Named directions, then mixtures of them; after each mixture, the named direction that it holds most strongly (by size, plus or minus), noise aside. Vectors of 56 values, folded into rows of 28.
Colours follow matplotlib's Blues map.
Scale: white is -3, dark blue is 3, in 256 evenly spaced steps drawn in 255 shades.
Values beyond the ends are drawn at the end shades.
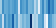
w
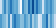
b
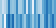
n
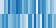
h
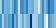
w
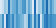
n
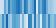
h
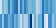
w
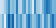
n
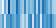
h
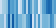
n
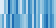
n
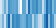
b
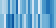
n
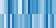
b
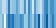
n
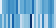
w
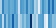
w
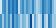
w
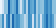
n
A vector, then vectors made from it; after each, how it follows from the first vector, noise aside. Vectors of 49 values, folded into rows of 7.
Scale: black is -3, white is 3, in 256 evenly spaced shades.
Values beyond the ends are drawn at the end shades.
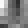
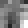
reversed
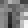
reversed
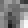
reversed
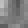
shrunk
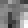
reversed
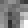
reversed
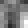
reversed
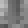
shrunk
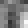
reversed
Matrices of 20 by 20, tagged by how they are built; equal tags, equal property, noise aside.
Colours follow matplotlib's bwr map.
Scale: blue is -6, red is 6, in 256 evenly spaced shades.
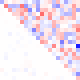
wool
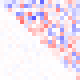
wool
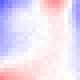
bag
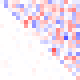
wool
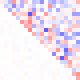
wool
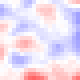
bag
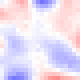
bag
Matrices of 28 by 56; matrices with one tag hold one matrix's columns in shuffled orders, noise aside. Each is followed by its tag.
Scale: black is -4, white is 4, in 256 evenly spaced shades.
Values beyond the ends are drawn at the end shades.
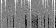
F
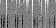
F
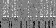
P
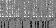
P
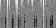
F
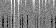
F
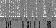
P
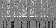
P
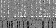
P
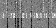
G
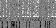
P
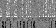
P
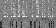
P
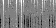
F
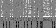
P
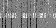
G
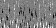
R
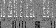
P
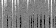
F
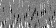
R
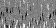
R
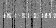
G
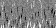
R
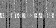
G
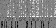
P
